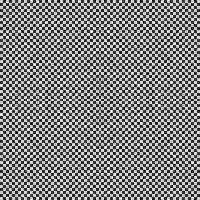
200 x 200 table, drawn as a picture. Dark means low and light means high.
No row or column stands out. It mirrors both left to right and top to bottom. The histogram has two humps. No overall slope runs across the table. A checkerboard runs through the table.
